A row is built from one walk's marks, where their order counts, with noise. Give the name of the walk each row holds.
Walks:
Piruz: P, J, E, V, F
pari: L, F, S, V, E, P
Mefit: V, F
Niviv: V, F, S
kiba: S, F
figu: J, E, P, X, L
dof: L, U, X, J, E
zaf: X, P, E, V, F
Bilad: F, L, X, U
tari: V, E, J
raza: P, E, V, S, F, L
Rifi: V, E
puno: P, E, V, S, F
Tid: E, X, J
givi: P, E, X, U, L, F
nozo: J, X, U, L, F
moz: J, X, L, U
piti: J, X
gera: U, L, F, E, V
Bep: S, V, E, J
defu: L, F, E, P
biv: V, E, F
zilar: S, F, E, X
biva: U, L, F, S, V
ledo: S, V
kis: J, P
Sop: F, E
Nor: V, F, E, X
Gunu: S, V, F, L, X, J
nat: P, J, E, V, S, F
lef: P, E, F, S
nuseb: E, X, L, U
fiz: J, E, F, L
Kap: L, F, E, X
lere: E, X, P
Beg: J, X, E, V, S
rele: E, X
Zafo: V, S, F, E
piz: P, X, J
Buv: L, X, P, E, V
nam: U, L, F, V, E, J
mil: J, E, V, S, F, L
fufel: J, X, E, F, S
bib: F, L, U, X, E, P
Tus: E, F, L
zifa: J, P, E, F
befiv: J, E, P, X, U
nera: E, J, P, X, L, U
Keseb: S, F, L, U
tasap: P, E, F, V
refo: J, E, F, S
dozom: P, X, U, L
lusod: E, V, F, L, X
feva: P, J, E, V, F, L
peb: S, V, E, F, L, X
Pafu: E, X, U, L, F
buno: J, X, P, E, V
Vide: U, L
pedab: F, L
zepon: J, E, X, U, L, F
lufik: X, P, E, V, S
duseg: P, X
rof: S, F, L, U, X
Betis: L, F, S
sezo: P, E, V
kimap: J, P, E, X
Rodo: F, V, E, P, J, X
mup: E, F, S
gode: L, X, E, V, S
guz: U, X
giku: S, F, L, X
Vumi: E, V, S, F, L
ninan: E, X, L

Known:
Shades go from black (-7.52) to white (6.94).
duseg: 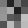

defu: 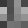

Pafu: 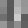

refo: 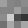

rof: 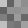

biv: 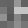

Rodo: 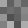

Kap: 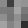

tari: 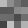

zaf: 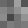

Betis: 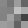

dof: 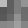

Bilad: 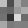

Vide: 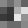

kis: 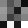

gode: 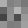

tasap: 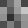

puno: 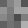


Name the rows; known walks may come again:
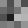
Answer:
dozom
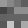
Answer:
tari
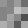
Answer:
Betis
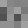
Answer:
gode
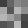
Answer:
Sop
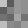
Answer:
rof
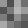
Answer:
lusod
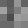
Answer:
bib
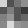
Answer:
Tid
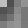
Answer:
dof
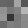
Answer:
zaf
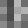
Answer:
givi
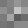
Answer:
Zafo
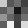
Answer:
piz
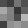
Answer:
lere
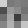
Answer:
Beg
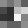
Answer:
Vide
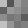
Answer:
giku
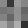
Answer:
Kap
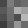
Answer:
Rifi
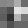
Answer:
gera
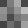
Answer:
tasap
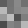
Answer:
lef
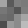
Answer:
befiv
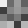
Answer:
Gunu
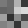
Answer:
Mefit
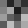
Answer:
duseg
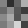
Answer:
rele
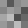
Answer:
zilar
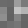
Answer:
biv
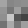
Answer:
refo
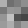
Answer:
fufel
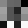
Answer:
kis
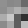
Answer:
kiba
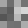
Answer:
Keseb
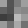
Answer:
nuseb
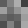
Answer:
pari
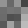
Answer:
buno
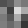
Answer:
Tus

